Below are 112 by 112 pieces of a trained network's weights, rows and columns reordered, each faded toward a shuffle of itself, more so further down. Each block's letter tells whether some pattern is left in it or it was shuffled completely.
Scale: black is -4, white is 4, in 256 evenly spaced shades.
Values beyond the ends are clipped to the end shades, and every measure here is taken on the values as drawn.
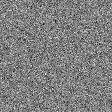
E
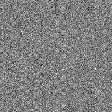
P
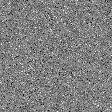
E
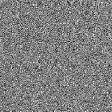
P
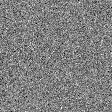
E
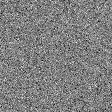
E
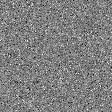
E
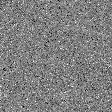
E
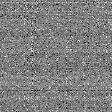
P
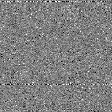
P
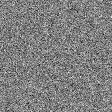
E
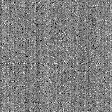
P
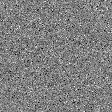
E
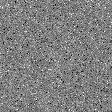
E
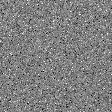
E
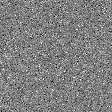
E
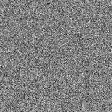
P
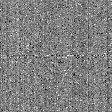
P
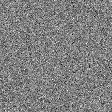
E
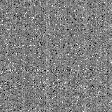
P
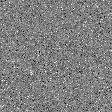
E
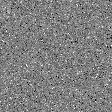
E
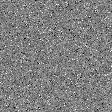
E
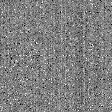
P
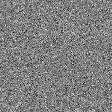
P
